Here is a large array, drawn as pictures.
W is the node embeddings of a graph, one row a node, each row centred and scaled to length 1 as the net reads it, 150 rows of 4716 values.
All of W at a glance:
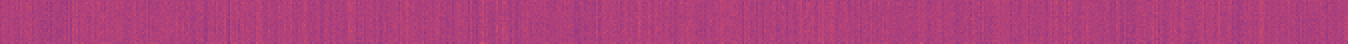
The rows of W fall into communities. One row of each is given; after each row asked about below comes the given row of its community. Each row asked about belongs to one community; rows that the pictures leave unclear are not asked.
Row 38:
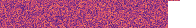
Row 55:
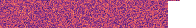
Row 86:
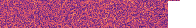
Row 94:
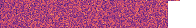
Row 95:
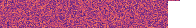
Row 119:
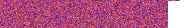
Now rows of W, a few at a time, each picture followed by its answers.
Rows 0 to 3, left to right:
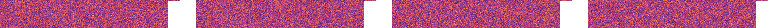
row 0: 55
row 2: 119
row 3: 119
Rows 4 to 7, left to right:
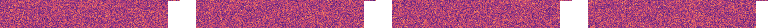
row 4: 55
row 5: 119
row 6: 86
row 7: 95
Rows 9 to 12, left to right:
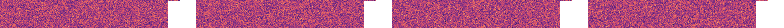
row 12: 38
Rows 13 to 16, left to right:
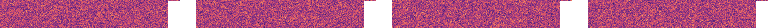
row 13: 95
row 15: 86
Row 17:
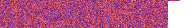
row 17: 119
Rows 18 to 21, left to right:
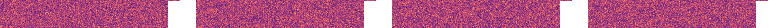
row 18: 55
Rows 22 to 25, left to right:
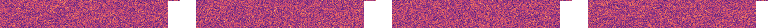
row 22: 38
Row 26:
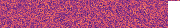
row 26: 95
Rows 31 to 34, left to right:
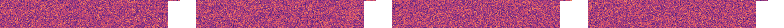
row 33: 86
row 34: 95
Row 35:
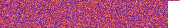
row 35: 86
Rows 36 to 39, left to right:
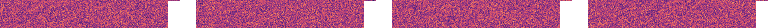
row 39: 86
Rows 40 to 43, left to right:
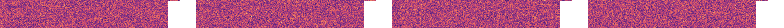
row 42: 55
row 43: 119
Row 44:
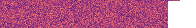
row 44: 95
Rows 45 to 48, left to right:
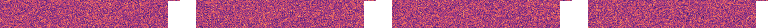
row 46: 94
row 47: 94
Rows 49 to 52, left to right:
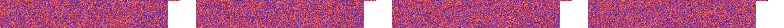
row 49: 86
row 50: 86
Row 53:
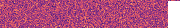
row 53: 95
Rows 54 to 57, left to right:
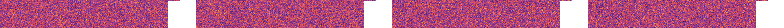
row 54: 86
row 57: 94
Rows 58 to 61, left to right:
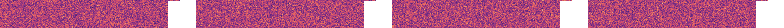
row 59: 95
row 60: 55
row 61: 55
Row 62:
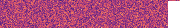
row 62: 55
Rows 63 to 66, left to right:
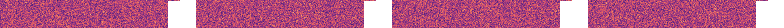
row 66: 119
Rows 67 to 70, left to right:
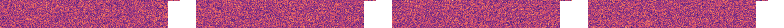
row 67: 38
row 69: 55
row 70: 86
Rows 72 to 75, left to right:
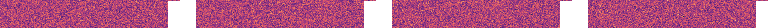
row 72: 86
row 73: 86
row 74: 119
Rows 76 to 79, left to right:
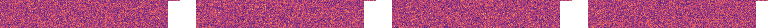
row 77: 55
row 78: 94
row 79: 86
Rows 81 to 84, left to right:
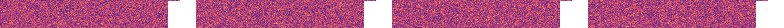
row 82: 95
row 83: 94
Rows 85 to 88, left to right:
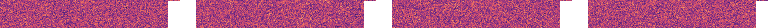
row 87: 38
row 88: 119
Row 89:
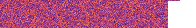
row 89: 86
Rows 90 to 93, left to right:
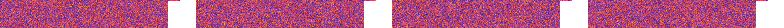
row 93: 95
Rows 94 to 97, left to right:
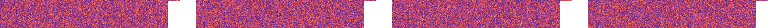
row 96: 38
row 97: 55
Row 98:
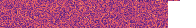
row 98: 38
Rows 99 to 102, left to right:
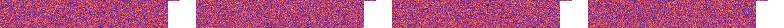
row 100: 119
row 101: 86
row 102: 86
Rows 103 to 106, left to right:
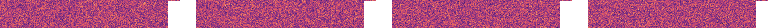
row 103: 95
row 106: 55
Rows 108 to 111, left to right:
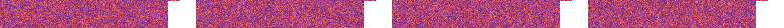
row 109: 95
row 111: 95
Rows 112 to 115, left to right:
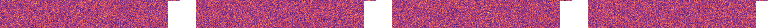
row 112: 38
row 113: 119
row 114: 38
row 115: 55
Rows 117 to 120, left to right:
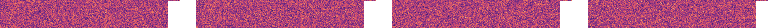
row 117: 55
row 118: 55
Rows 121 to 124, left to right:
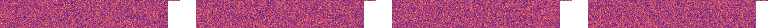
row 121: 95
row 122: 86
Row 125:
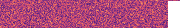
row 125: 55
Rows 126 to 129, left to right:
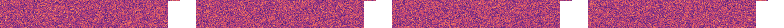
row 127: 119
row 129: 95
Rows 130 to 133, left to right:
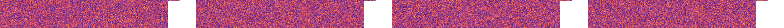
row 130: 86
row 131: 38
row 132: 94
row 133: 38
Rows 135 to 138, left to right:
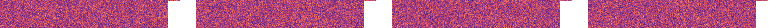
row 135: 38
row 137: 86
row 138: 55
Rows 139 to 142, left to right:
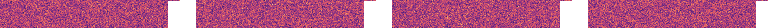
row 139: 119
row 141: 94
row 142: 119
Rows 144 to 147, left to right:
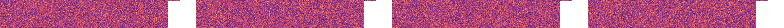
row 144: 38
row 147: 55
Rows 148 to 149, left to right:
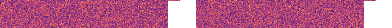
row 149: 55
